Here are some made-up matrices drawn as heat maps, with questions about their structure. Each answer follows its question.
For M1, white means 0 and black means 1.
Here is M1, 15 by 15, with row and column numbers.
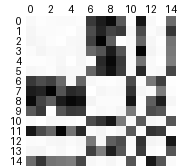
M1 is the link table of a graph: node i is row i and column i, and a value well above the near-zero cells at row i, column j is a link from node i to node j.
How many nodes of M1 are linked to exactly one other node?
0
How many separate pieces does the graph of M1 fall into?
1
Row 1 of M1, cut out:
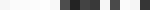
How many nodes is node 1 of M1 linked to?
6
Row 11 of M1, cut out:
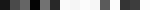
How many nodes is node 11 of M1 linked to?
9
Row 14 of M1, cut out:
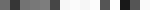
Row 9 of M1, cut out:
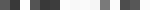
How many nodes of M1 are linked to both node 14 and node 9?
8
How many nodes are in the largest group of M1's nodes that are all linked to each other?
2
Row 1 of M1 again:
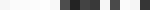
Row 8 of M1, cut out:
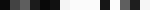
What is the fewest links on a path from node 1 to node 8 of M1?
1
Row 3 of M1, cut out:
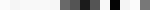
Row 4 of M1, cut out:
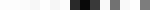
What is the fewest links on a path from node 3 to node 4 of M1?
2
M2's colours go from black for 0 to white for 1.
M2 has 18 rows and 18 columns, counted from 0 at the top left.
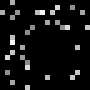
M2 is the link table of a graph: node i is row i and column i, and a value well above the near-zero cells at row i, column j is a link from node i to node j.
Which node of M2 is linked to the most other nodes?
node 2
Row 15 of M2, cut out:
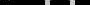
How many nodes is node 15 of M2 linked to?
2
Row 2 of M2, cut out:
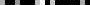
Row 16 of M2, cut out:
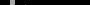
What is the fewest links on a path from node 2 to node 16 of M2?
1
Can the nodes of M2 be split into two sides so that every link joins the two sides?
yes
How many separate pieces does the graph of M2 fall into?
3
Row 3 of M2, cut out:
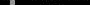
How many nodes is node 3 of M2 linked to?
1
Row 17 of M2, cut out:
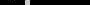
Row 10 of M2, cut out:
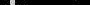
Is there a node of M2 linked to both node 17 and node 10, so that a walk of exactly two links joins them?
no
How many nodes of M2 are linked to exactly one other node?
10
